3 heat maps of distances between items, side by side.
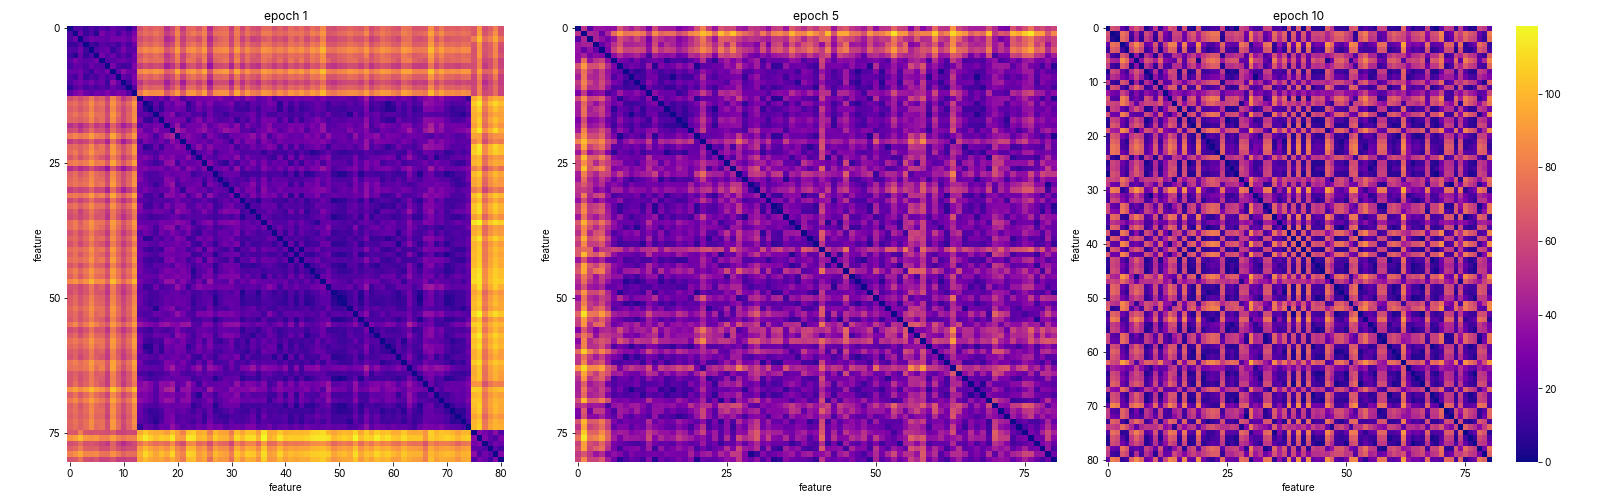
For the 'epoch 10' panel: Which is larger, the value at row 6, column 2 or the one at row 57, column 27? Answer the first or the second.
the second
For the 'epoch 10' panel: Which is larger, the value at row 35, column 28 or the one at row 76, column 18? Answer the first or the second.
the first
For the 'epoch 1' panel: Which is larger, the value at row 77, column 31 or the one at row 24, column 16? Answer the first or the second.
the first
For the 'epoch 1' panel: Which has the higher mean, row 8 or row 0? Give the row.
8
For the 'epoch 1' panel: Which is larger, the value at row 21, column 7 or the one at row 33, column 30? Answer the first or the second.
the first
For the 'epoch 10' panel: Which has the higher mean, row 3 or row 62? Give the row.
62
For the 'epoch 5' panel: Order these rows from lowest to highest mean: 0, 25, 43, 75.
43, 25, 75, 0
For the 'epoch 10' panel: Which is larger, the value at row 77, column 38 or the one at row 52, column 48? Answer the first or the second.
the second
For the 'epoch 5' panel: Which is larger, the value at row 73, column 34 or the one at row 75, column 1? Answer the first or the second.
the second
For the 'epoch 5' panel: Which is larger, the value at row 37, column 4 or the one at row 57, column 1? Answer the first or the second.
the second
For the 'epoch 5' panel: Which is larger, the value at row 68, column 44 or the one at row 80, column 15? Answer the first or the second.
the first
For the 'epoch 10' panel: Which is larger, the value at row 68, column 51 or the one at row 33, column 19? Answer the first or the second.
the first
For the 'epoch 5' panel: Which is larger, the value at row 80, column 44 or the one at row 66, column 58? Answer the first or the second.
the second
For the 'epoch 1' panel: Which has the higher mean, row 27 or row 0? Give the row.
0
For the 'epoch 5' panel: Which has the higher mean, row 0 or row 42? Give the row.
0
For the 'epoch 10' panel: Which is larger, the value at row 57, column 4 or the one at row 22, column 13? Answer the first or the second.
the second
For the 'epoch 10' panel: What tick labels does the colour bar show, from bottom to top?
0, 20, 40, 60, 80, 100
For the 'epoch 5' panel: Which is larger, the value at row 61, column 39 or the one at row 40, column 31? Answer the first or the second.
the first
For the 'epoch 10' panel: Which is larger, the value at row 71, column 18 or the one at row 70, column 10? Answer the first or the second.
the second
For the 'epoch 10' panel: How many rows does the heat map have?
81
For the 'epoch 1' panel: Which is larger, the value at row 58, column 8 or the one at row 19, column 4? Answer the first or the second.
the first
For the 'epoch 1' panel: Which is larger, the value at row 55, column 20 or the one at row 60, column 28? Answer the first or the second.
the first
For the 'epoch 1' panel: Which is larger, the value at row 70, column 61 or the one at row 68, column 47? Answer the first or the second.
the second
